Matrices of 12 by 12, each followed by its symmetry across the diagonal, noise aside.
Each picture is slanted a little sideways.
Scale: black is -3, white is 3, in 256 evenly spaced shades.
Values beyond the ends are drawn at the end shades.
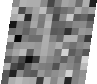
neither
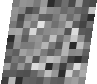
symmetric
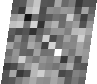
symmetric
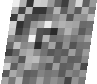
symmetric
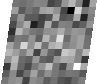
neither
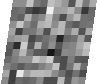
neither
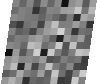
symmetric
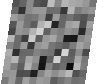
symmetric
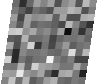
neither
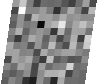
neither
